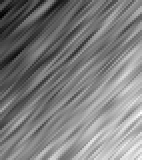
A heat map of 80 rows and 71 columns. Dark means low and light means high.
Lone odd cells: none. Grain: diagonal, up to the right. Ninth with the lowest average: top left. Slope: up to the bottom right. Ninth with the highest average: bottom right. Mirror symmetry: none. Odd rows or columns: none. Histogram: bell-shaped.
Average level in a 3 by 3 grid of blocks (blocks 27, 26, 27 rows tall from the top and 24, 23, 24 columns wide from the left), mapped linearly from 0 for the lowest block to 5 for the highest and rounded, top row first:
012
124
245
